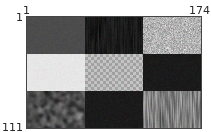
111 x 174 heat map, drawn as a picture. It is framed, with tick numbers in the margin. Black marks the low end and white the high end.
It is made of 3 by 3 panels. Panel 1,1: low, flat. Panel 1,2: very low, streaked downward, faint in contrast. Panel 1,3: high, fine-grained. Panel 2,1: very high, flat. Panel 2,2: high, checkered. Panel 2,3: very low, flat. Panel 3,1: low, blotchy. Panel 3,2: very low, flat. Panel 3,3: middling, streaked downward.
